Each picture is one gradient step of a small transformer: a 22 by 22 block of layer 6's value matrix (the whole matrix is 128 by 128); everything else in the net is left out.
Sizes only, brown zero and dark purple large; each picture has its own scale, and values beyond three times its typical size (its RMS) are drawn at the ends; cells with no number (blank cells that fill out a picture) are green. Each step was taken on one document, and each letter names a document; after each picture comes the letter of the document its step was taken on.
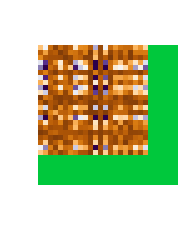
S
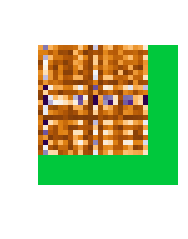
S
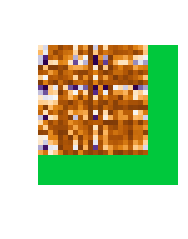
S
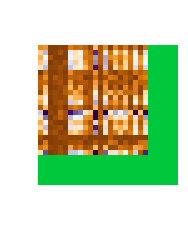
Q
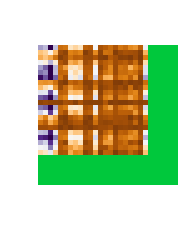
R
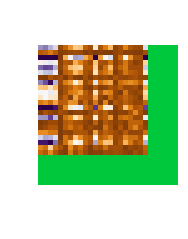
R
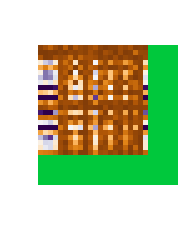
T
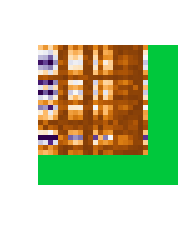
R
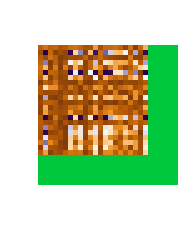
Q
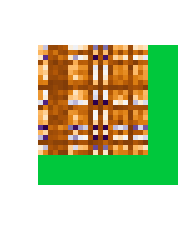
S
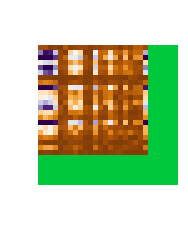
R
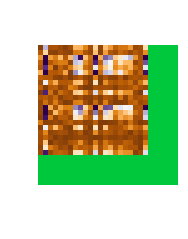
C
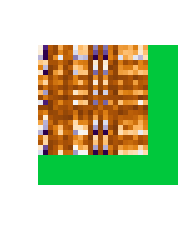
S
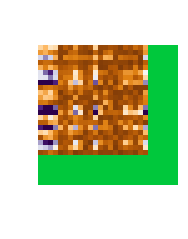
T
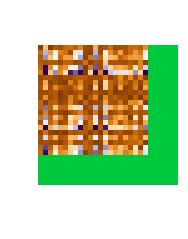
Q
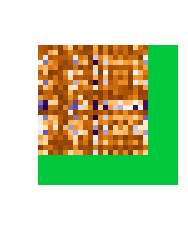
Q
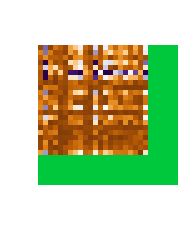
C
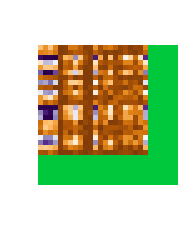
T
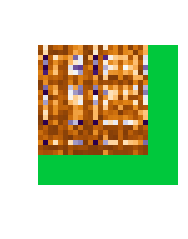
S
